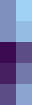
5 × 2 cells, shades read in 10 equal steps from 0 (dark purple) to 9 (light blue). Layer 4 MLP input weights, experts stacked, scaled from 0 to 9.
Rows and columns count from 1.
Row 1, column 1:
6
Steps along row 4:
up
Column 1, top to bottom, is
6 6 0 1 3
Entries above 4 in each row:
2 2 0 1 1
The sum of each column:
16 32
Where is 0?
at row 3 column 1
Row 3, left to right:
0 3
